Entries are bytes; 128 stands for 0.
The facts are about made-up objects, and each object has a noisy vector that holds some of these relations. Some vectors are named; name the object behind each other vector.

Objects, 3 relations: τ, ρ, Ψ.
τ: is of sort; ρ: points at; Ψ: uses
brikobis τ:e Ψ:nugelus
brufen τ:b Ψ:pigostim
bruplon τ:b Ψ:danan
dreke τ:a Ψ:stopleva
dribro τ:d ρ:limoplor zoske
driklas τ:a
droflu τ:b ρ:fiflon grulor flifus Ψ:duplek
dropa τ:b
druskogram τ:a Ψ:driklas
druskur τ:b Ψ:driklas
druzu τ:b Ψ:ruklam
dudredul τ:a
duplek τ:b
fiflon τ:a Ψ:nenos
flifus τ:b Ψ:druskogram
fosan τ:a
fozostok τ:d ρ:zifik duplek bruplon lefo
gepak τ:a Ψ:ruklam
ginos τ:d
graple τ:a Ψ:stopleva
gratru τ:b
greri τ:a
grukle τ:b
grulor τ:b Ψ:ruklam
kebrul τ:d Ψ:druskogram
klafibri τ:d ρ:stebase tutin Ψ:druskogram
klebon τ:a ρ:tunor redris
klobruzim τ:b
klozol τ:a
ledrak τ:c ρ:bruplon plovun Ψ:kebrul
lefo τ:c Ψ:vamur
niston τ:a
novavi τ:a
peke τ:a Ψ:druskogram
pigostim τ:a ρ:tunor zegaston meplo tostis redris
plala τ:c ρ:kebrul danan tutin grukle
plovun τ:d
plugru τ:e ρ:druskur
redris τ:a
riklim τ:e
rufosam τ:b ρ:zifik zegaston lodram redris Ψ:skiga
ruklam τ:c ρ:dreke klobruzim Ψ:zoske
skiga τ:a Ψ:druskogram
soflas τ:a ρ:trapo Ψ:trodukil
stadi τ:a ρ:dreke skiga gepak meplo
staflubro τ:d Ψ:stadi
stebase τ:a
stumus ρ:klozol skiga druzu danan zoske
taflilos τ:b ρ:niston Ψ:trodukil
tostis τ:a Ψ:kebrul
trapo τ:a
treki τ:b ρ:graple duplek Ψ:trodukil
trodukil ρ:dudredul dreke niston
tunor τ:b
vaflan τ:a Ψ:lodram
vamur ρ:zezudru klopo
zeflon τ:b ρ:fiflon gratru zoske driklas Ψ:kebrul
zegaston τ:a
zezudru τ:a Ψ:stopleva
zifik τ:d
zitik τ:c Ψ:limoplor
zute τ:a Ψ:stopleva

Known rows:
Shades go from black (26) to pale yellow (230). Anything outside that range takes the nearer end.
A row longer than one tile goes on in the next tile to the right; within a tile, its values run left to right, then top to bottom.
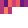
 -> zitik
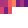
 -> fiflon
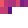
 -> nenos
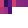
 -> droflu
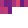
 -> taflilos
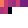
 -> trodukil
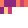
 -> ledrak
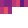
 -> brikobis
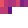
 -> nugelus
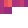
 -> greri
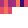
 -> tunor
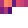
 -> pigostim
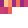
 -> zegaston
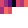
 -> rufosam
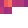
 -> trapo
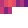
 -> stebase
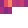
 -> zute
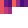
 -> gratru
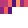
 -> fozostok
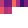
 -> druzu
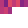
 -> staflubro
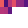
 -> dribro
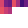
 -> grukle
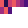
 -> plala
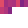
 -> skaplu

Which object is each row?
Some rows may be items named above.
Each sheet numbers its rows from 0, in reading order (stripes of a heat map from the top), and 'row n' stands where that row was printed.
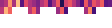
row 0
lefo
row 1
riklim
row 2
plala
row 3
ruklam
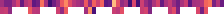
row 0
brufen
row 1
druzu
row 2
gepak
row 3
ruklam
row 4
driklas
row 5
dropa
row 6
dropa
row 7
fiflon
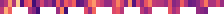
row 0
lefo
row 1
stumus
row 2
ruklam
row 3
dreke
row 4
lodram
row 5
zezudru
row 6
tutin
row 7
soflas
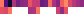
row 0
flifus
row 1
peke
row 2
gepak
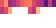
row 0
tostis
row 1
skiga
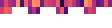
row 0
bruplon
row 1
pigostim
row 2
plala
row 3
druskogram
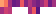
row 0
druskogram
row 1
plugru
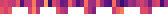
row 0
meplo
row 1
duplek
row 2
grulor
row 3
limoplor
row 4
druskur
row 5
klobruzim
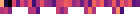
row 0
zeflon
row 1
dribro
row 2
stebase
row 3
zitik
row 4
ruklam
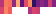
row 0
zifik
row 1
klafibri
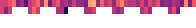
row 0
klozol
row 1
plovun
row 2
vamur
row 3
graple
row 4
zezudru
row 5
ginos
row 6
treki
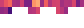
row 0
stadi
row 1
graple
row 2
klopo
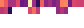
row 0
stopleva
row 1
kebrul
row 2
klebon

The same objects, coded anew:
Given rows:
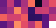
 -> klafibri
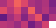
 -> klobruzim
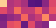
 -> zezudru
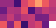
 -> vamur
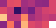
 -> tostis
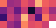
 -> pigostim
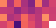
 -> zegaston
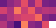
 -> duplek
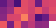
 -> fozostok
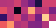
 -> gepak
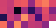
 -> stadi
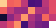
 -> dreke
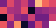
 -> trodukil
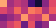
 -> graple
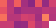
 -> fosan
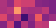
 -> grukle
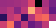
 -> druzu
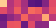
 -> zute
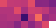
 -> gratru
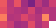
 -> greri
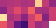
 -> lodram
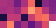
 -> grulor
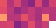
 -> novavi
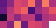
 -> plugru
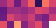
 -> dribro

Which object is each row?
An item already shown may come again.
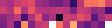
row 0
brufen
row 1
ruklam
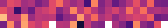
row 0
tostis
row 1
stopleva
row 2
duplek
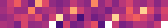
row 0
meplo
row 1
tutin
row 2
zifik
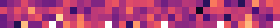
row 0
bruplon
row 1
peke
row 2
tunor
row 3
soflas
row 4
ledrak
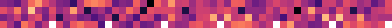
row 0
lefo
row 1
plala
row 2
treki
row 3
fiflon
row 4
skiga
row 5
gepak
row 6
peke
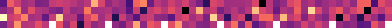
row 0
kebrul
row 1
limoplor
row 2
droflu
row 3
gepak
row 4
druzu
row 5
staflubro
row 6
taflilos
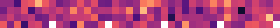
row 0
vamur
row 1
duplek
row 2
zitik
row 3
stumus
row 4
fiflon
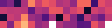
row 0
ledrak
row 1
taflilos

